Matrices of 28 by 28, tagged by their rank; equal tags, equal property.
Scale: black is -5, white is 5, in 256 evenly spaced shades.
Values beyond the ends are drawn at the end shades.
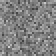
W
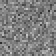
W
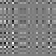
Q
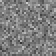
W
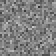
W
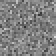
W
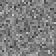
W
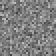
W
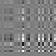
Q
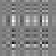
Q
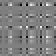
Q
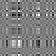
Q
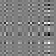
Q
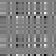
Q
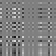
Q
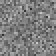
W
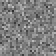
W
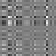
Q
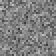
W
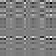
Q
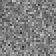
W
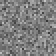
W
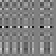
Q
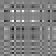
Q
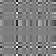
Q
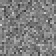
W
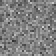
W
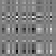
Q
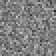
W
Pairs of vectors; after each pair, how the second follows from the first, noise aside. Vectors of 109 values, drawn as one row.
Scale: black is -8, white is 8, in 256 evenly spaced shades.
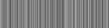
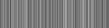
sign-scrambled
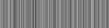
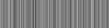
copied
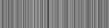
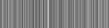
negated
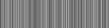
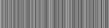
sign-scrambled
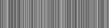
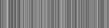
copied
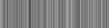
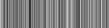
scaled up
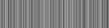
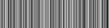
scaled up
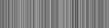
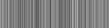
negated
